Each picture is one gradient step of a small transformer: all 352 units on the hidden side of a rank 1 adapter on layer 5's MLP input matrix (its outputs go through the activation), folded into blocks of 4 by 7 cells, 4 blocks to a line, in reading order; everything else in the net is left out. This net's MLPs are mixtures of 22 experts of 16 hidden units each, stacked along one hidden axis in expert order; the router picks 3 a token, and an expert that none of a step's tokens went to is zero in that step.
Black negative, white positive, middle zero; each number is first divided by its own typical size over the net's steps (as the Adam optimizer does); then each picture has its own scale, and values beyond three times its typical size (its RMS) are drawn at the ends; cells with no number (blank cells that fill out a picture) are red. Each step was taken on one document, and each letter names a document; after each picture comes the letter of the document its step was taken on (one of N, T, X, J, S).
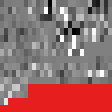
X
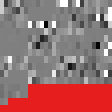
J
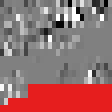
X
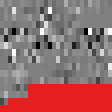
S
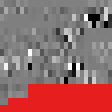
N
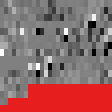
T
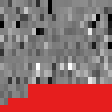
T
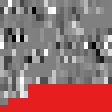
S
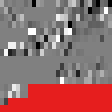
X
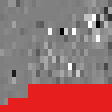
N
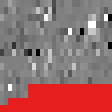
T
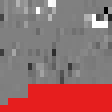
N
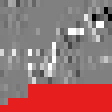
N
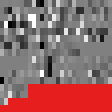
X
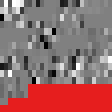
J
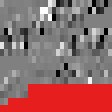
X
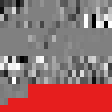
J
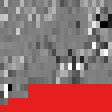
N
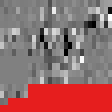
T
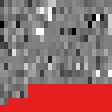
T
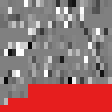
X
